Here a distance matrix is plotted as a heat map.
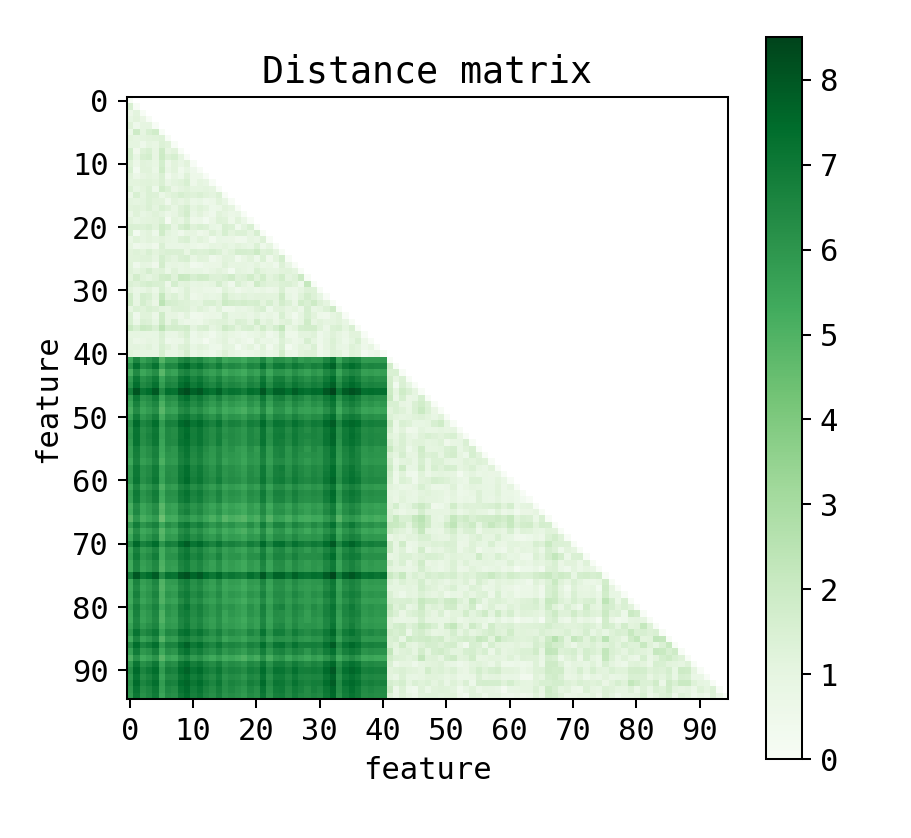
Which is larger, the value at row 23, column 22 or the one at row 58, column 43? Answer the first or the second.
the second
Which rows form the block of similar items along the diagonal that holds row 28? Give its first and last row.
0 to 40
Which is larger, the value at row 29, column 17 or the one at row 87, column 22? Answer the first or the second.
the second
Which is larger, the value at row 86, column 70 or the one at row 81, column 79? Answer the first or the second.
the second
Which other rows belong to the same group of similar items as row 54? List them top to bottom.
41, 42, 43, 44, 45, 46, 47, 48, 49, 50, 51, 52, 53, 55, 56, 57, 58, 59, 60, 61, 62, 63, 64, 65, 66, 67, 68, 69, 70, 71, 72, 73, 74, 75, 76, 77, 78, 79, 80, 81, 82, 83, 84, 85, 86, 87, 88, 89, 90, 91, 92, 93, 94
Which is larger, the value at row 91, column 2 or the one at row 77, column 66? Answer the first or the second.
the first
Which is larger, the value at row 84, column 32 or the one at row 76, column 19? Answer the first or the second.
the first
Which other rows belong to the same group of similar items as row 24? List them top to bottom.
0, 1, 2, 3, 4, 5, 6, 7, 8, 9, 10, 11, 12, 13, 14, 15, 16, 17, 18, 19, 20, 21, 22, 23, 25, 26, 27, 28, 29, 30, 31, 32, 33, 34, 35, 36, 37, 38, 39, 40
